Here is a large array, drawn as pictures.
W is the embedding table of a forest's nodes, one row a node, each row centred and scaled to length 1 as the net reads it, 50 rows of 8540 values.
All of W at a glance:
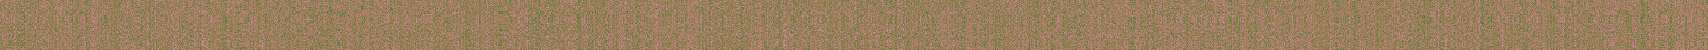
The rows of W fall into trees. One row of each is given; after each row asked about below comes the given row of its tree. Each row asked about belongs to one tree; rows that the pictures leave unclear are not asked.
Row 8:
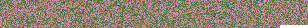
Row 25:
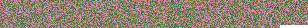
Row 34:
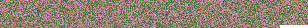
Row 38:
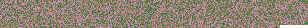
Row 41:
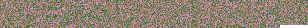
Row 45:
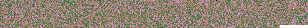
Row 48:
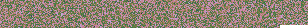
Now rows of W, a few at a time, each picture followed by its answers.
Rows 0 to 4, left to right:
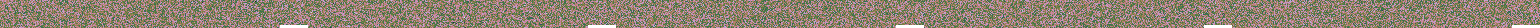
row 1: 8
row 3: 34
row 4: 38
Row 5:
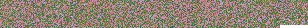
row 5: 41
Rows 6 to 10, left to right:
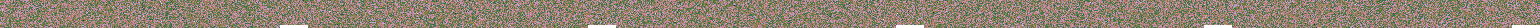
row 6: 34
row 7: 48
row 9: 48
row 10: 38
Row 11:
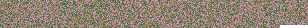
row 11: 45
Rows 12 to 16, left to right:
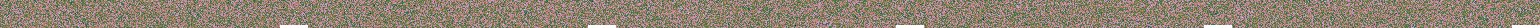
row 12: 45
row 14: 38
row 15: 25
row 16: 25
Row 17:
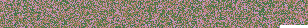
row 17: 38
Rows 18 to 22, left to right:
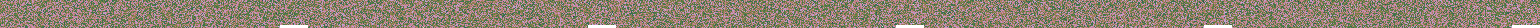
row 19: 8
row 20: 38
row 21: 38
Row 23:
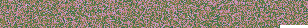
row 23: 48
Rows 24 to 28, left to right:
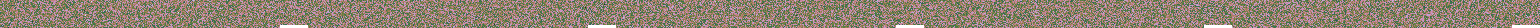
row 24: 45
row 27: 41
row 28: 38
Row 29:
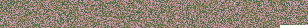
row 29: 45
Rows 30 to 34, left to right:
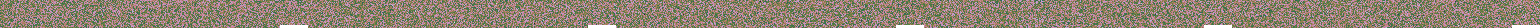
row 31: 41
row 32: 25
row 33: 8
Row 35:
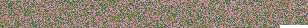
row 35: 45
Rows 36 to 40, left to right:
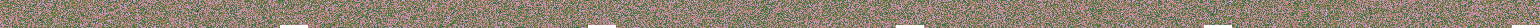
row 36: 48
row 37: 48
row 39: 25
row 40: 45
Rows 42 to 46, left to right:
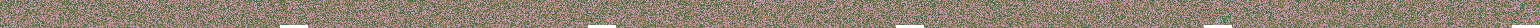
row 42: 45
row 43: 38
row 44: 45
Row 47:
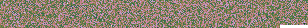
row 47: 41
